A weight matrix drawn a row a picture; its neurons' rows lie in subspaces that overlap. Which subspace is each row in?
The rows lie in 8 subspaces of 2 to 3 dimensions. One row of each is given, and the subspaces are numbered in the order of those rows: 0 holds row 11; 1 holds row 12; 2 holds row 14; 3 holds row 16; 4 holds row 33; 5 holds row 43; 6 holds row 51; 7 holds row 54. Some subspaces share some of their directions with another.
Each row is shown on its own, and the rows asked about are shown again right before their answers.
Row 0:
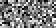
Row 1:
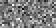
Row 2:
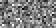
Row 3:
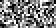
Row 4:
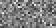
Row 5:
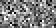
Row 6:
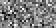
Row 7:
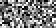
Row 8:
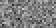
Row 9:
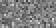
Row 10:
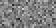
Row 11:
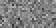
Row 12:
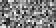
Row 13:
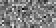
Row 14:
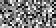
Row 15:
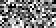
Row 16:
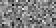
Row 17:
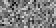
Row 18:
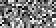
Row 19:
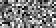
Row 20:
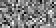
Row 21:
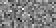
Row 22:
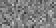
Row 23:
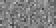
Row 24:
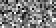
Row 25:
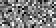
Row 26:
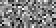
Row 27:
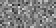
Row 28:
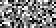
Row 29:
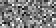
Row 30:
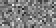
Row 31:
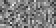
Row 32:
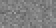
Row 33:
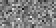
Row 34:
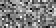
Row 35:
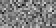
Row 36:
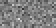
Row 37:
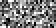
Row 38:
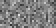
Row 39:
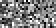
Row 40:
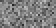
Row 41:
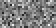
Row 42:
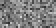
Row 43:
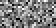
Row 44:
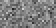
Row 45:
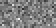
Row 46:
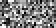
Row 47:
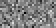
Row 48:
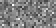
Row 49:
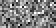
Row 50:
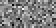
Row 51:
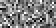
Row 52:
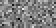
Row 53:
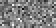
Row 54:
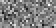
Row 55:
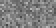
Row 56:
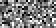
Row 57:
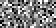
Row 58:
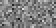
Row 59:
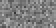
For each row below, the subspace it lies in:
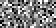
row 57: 3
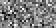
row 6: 7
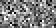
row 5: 7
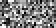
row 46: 1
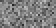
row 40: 7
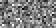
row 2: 6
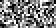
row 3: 0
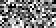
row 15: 0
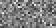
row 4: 2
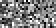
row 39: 3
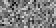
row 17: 2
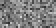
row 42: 5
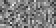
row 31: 2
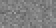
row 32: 7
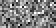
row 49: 1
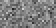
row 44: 4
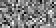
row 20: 6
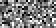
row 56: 3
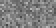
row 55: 5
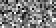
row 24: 7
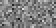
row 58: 4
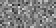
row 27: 3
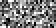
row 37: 1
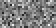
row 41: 4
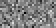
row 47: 6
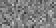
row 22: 6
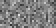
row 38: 2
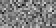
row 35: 2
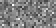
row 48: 7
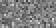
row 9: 3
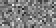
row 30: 6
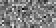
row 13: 2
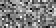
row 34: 5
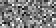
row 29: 4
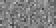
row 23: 2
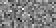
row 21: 7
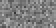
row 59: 1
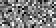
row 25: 6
